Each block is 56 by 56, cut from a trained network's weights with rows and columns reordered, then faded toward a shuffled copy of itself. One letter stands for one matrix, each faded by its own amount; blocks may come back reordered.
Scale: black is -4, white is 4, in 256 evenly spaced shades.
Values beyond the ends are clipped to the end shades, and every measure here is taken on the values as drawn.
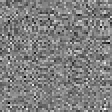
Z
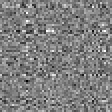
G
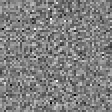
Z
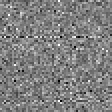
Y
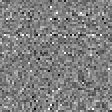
Y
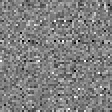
Y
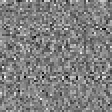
Y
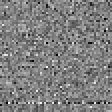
Y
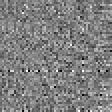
Z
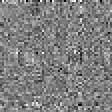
Z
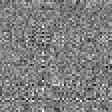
G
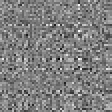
G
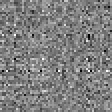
Z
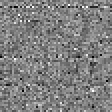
Y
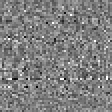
Y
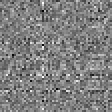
G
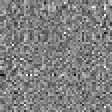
Z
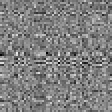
G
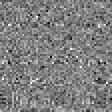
Y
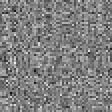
Z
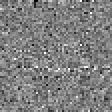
Y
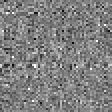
Y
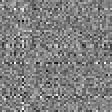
G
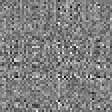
G
